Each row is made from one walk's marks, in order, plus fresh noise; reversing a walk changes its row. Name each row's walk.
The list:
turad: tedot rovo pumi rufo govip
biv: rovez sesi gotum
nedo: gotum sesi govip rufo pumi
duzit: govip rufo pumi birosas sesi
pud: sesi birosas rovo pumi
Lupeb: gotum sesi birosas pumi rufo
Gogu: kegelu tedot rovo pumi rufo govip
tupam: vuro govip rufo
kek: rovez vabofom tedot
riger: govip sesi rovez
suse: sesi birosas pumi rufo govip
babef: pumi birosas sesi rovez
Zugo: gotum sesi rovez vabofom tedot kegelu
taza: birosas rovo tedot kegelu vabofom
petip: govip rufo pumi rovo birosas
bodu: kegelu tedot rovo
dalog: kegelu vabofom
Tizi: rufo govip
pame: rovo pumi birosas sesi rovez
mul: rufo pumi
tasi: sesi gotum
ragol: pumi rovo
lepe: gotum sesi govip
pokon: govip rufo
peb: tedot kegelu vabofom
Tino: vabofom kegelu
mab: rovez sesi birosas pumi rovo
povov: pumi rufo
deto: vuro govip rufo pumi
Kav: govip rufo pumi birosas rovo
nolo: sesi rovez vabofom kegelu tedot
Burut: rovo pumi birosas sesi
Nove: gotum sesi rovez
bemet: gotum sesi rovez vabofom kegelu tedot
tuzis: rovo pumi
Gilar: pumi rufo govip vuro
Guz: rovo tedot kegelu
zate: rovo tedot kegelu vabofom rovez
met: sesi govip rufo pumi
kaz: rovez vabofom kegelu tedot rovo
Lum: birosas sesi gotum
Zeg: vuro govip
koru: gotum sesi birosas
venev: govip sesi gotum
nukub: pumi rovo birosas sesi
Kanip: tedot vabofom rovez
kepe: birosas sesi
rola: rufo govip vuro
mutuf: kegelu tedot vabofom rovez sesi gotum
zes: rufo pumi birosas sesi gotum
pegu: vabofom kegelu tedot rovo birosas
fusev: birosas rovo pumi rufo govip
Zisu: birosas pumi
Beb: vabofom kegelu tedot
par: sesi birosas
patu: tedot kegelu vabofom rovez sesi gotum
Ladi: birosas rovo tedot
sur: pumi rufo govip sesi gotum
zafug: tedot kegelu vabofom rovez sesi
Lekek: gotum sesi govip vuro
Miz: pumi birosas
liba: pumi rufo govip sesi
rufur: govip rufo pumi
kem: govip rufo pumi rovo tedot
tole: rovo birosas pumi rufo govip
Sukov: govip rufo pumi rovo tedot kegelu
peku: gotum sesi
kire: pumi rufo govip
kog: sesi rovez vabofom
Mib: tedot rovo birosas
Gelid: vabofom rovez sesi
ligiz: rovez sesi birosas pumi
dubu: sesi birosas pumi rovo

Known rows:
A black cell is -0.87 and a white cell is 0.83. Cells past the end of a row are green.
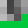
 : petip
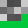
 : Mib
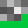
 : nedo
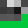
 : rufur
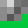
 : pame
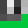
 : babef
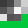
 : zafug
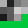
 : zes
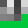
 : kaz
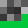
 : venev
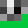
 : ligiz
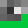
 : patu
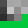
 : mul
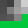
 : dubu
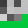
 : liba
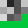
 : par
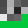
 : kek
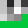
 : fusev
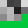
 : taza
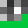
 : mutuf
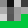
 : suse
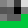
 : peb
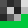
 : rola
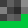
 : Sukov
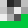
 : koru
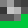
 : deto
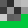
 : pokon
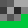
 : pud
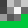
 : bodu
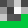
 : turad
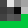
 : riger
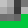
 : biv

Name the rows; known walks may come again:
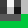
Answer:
babef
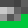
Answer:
Guz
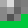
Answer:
pame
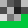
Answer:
dalog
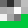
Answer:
peku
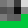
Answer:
peb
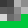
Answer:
duzit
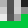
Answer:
tole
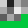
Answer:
Lum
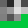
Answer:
Tizi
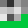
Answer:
Burut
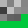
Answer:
Zisu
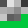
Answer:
kire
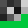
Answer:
rola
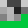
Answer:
taza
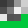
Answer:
zafug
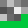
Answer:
nedo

